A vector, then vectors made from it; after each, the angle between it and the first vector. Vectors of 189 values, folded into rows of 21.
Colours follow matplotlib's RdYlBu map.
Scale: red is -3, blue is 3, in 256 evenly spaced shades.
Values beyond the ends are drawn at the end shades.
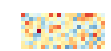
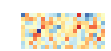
nearly opposite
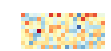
nearly parallel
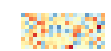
partly opposed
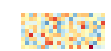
orthogonal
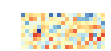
nearly opposite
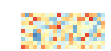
partly aligned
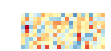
orthogonal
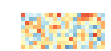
nearly parallel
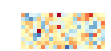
nearly parallel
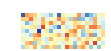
nearly opposite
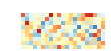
nearly parallel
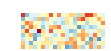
nearly parallel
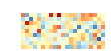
nearly parallel
